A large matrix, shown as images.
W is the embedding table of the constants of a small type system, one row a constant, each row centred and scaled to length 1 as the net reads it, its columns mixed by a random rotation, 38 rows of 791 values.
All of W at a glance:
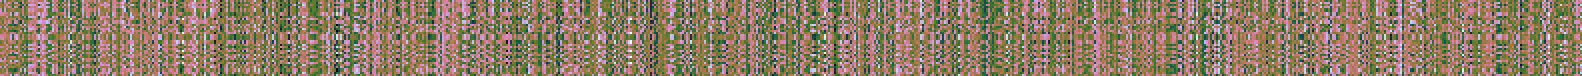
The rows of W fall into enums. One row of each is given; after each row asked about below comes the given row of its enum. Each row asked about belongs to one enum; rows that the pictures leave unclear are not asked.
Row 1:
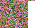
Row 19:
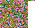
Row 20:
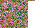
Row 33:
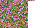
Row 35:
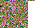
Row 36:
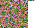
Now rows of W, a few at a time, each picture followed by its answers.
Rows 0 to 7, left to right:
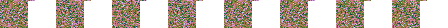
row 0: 33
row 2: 36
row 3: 1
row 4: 33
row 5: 33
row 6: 19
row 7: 19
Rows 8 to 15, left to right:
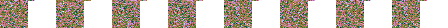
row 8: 36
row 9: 20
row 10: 1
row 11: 1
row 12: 35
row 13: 33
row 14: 36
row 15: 35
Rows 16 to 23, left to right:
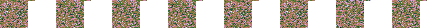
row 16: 20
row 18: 19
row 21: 20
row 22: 36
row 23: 19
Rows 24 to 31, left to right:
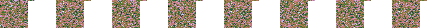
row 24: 36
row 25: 20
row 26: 19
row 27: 35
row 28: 20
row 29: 33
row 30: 19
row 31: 20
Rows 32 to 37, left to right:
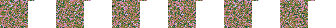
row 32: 36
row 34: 35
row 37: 19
